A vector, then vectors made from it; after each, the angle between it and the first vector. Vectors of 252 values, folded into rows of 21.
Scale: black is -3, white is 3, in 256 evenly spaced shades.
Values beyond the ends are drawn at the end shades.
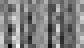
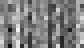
nearly parallel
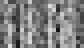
nearly opposite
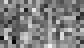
partly opposed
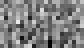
partly aligned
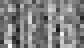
nearly opposite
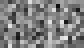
partly opposed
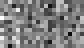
partly aligned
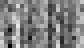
nearly parallel
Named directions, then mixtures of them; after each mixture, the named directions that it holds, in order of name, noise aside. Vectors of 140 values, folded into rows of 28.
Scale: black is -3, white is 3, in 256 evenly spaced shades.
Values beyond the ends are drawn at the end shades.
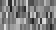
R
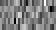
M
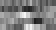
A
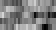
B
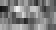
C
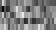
A, C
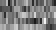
A, C, R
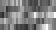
B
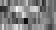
C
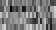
A, R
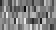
A, M, R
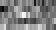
A, C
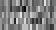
A, M, R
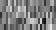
R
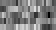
B, C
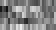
C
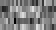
C, M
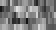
C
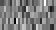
M, R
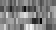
A, R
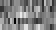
A, C, M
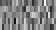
M, R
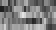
A, C, R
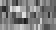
B, C, R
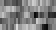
B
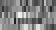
A, C, M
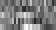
A, B, M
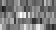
A, C, M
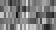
A, B, R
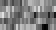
B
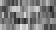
B, C, M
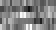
A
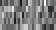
B, M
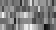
A, B, M
